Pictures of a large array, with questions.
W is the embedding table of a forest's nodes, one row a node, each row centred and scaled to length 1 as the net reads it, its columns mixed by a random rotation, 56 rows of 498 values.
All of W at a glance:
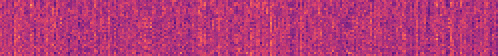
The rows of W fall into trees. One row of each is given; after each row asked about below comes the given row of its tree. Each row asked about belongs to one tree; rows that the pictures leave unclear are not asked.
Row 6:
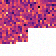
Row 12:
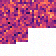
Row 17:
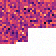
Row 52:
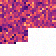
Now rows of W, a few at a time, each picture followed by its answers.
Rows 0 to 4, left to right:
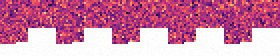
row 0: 6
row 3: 52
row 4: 52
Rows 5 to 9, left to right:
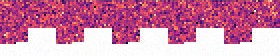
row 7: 52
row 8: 6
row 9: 12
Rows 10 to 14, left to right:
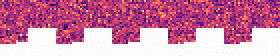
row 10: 6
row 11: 12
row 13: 6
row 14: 6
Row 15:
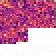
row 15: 52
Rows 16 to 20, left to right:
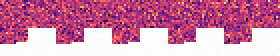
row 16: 52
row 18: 17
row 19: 12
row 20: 52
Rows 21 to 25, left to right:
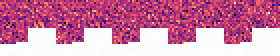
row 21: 17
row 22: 17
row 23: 17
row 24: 17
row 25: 6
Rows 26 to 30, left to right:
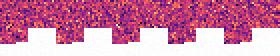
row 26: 17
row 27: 17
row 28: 6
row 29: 52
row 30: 52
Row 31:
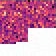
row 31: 17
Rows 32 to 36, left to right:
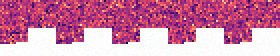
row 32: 6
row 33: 52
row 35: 52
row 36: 52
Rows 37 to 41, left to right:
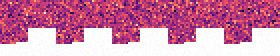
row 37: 6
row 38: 52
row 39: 52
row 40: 52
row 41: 17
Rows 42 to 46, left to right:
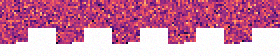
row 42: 17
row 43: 52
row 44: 52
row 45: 6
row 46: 17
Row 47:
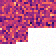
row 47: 12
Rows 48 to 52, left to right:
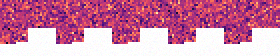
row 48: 17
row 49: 52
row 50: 6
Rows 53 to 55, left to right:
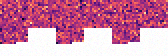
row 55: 17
